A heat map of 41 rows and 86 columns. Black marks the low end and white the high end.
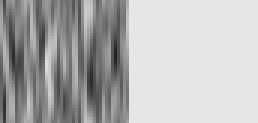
It is made of 1 by 2 panels. Panel 1,1: middling, streaked downward, strong in contrast. Panel 1,2: very high, flat.
